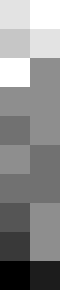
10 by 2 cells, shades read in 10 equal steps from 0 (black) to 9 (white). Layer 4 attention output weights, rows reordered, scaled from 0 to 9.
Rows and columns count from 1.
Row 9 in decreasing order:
5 2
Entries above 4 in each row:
2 2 2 2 1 1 0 1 1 0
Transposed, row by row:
8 7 9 5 4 5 4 3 2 0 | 9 8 5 5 5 4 4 5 5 1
